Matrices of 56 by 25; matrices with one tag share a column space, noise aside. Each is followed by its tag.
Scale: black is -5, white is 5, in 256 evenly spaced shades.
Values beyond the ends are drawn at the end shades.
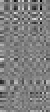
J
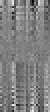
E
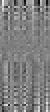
E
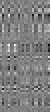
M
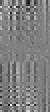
E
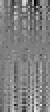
E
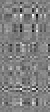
M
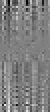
E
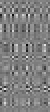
M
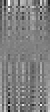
E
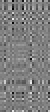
J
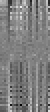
E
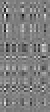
M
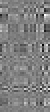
M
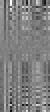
E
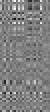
J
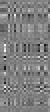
M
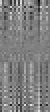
E
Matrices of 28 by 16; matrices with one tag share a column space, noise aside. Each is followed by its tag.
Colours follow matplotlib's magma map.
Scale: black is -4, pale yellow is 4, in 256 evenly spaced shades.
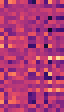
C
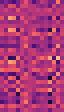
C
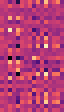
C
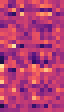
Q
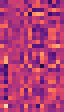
Q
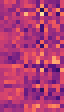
Q
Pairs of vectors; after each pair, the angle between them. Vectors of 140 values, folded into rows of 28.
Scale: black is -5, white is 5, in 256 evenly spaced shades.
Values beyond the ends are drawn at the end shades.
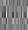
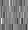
orthogonal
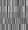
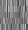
nearly parallel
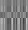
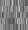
partly aligned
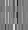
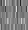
partly aligned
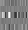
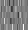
orthogonal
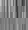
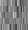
partly aligned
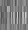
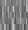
orthogonal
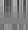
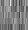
partly opposed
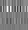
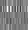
nearly parallel
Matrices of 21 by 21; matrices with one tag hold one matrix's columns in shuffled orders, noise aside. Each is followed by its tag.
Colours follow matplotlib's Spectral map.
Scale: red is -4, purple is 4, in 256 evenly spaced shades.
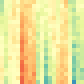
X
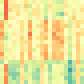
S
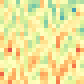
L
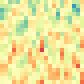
L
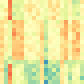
S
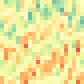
L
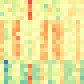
S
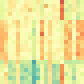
S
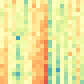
X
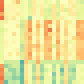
S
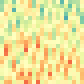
L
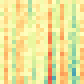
X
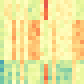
S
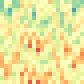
L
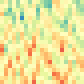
L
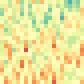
L
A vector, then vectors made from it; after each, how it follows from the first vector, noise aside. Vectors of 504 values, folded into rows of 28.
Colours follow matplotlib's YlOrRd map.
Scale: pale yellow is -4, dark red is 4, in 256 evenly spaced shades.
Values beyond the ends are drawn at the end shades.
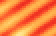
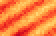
negated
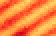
negated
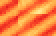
wrapped around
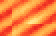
wrapped around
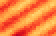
negated
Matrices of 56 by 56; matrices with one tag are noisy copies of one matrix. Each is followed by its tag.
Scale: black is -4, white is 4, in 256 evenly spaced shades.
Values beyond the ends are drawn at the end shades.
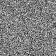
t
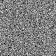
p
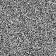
t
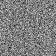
p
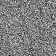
t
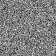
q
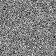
q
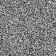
t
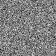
q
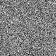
t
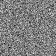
p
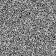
q
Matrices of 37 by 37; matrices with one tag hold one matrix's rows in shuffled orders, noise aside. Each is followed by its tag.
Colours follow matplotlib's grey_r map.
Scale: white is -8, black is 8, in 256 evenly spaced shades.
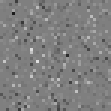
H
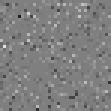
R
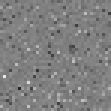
R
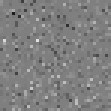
H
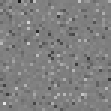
R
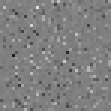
H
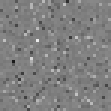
H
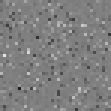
R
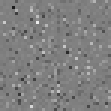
H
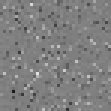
H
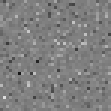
R
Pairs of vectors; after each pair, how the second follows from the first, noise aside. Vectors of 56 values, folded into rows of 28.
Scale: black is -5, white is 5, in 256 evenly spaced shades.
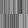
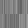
shrunk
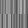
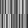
scaled up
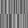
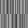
negated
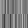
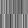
sign-scrambled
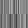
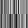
scaled up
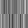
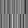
sign-scrambled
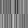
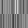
negated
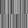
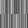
negated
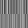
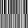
scaled up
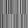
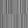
shrunk
